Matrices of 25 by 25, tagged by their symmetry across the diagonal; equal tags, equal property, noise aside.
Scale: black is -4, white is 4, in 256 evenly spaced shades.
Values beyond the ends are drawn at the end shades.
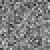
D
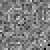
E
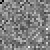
E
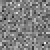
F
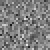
D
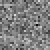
D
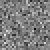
D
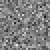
F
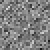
E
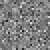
F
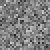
E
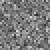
E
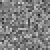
F
